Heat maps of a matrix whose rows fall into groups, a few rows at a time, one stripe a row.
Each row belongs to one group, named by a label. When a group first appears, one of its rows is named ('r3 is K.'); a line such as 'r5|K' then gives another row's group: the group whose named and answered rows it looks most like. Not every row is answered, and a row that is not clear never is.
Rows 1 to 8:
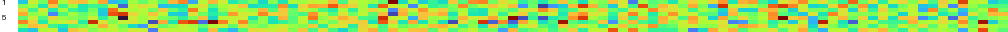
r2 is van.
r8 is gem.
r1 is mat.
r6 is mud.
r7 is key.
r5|van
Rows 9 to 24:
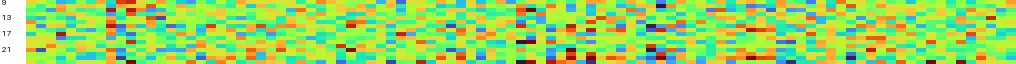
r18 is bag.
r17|mat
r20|van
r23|key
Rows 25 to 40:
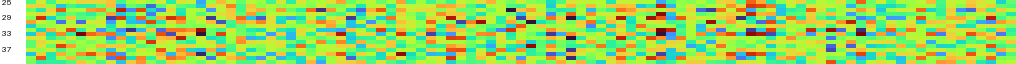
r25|mat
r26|key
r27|gem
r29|mud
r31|gem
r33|mat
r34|mud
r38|mat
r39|mud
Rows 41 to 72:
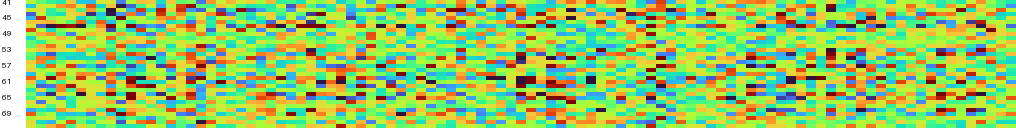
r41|key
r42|mat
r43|mud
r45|mud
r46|bag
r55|key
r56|mud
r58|van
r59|mat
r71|key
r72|van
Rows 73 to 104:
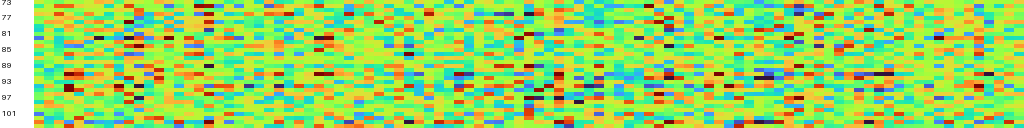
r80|mat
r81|van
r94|mat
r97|van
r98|mud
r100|van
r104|van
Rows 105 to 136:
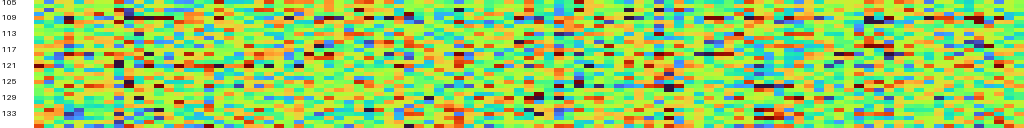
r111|key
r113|van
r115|gem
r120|mud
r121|mud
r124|mud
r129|van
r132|key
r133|bag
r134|key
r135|mud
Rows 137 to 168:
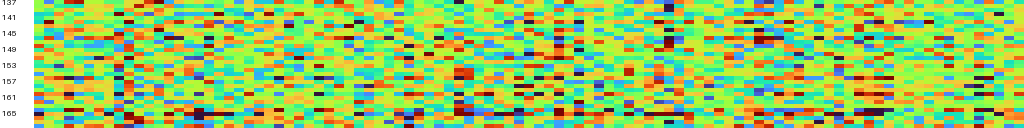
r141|gem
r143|van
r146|mat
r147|key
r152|mat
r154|mud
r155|mud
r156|bag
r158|gem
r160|bag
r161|gem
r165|mud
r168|mat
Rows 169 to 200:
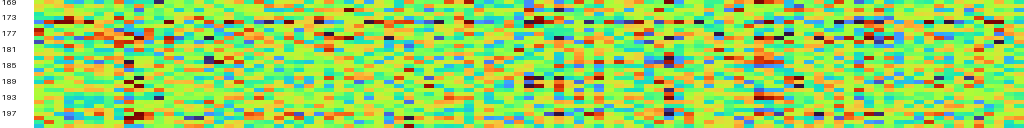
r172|gem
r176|mud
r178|mat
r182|key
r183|mat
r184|key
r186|mat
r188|van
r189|mud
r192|key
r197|mat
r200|mat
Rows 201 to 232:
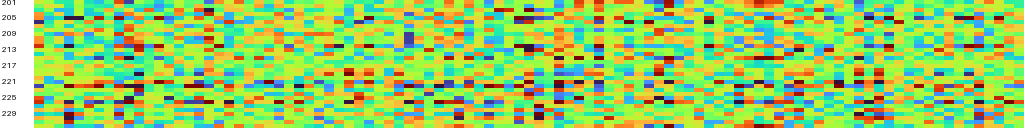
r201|key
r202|key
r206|gem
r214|gem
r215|key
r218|van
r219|van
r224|van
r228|bag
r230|bag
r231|gem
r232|key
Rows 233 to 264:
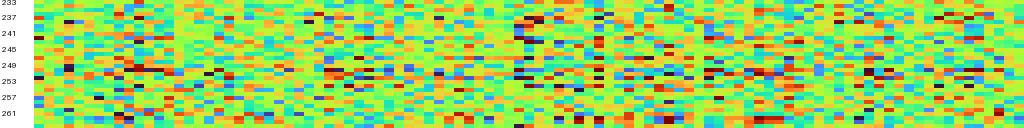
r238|bag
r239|gem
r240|gem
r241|gem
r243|van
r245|bag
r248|gem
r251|mat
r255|mud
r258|mat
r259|mud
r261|mud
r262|key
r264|gem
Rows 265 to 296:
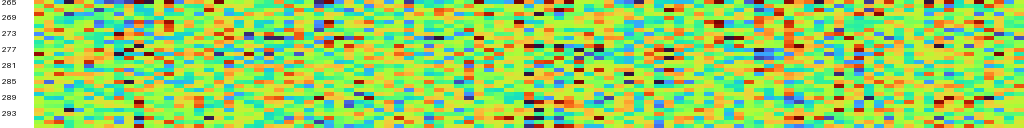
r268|bag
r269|key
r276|van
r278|mud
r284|bag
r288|gem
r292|bag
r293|van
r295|bag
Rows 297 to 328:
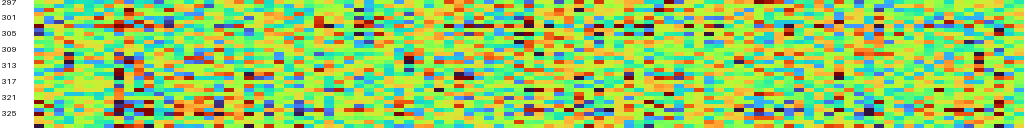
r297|key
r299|mud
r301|gem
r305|gem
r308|gem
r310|bag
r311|mat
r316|mud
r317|gem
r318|mud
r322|mud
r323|mud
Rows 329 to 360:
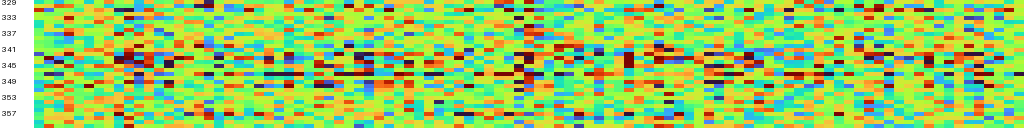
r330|van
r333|gem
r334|mat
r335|van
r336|gem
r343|mud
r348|van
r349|gem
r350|bag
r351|gem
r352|key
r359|gem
